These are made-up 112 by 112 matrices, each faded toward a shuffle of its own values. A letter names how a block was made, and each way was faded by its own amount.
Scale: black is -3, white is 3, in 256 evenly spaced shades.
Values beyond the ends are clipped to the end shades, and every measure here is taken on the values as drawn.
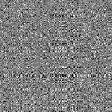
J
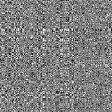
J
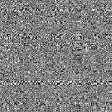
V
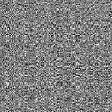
J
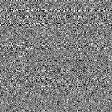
V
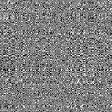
J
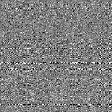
V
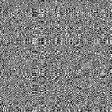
J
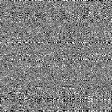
V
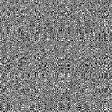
J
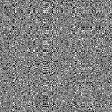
J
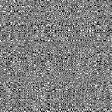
V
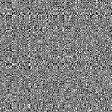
J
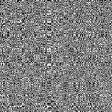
J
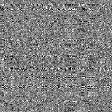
V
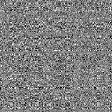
V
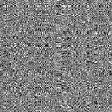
J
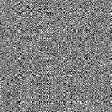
J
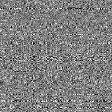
V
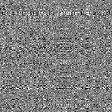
V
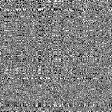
V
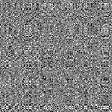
J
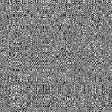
J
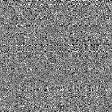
V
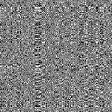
J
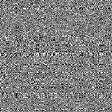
V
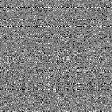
V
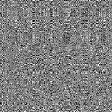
J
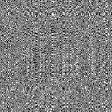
J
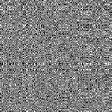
J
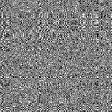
J
